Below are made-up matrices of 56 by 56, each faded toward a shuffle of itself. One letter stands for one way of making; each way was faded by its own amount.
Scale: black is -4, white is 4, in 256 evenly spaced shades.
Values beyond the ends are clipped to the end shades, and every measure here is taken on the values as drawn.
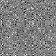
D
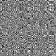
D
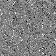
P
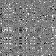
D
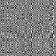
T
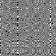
T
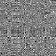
D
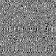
D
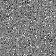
P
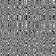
T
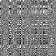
T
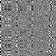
T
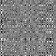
T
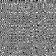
D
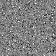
P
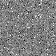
P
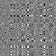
T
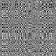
T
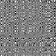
T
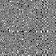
D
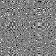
D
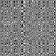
T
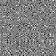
D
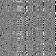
T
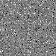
P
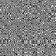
D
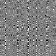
T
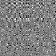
D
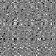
D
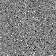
P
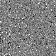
P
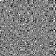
D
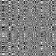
T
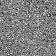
P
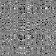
D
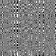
T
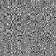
D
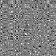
D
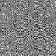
D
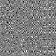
D
